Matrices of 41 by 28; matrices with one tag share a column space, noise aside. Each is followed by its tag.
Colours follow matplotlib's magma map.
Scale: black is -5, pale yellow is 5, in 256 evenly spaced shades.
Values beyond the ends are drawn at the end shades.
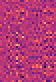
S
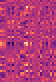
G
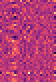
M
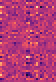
G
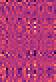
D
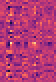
G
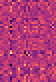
D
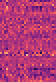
D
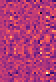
M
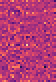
S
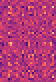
G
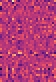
D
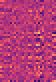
S
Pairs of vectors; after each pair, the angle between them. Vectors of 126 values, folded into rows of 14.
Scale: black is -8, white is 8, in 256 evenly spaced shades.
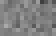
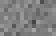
partly aligned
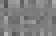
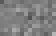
orthogonal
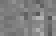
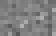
partly aligned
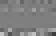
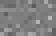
partly aligned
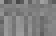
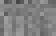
nearly parallel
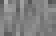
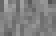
nearly parallel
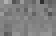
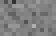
orthogonal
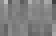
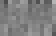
nearly opposite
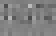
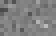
orthogonal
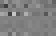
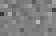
partly opposed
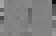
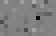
orthogonal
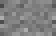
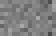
partly opposed
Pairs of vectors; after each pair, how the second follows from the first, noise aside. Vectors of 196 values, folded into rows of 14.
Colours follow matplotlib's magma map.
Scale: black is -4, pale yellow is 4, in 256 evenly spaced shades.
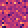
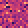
wrapped around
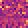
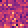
wrapped around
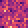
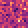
wrapped around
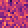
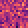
reversed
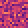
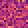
wrapped around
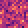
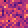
reversed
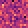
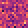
reversed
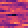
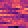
wrapped around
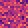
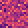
reversed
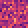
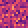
reversed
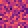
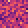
reversed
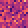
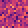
reversed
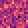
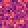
reversed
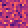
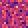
reversed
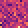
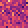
reversed
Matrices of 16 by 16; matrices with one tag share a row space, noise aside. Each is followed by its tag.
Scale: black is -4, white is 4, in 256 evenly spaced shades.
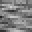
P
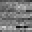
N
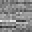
N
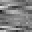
P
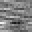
P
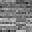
N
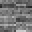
N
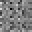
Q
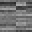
N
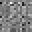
Q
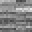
N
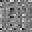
Q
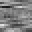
P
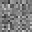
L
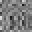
Q
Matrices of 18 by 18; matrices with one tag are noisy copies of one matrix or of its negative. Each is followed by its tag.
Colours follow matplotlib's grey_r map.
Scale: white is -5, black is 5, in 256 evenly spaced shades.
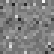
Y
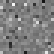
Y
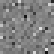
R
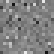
Y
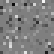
Y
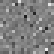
R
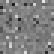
Y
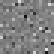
R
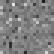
Y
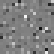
R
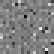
R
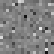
R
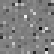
R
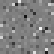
R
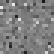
Y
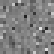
R
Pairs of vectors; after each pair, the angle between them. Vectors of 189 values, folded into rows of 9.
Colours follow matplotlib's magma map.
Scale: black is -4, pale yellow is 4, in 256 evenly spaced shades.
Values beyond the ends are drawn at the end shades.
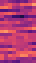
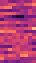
nearly parallel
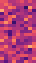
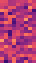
nearly parallel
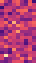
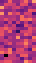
nearly opposite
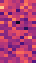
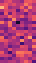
nearly parallel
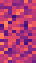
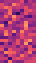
nearly opposite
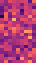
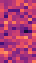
partly opposed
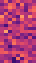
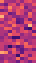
partly aligned
